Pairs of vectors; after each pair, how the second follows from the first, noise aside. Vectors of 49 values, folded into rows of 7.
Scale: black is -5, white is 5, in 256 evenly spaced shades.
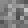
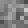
copied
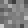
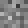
shuffled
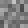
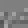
partly zeroed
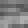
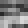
scaled up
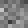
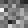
scaled up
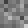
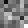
scaled up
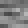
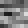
scaled up
